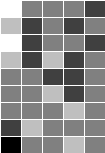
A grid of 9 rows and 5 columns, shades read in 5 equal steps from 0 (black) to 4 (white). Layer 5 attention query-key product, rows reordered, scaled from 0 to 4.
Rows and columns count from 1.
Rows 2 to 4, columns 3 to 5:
2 1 2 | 2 2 1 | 3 1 2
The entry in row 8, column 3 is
2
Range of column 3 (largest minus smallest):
2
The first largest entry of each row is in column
1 1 1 1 1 3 4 2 4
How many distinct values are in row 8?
3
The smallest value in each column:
0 1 1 1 1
